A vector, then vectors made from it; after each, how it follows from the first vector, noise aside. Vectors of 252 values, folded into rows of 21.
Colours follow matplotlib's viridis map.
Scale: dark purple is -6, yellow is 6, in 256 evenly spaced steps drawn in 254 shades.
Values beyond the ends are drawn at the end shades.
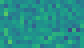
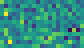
scaled up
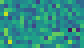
scaled up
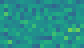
sign-scrambled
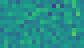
wrapped around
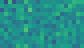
wrapped around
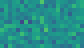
wrapped around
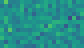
wrapped around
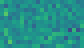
copied
